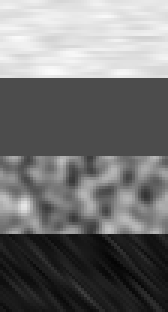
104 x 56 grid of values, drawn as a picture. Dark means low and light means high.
It is made of 4 by 1 panels. Panel 1,1: very high, streaked across, faint in contrast. Panel 2,1: low, flat. Panel 3,1: middling, blotchy, strong in contrast. Panel 4,1: very low, slanting down to the right, faint in contrast.
